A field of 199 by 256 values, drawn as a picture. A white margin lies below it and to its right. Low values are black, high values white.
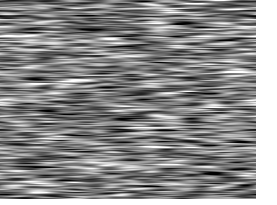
On average the colour sits 50% of the way up the scale. Streaks run across, left to right. No overall slope runs across the table. The halves do not mirror each other. The values follow a bell shape.
